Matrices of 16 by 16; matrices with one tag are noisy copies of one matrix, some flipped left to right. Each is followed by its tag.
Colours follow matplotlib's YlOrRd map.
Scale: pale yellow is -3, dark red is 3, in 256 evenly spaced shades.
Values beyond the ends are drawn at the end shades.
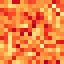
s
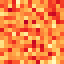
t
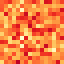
s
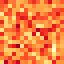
s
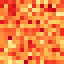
t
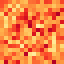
s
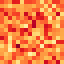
s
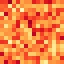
s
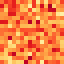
t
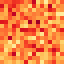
t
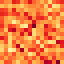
s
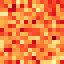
t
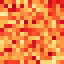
t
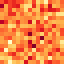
t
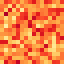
s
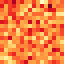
t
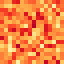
s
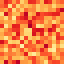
s
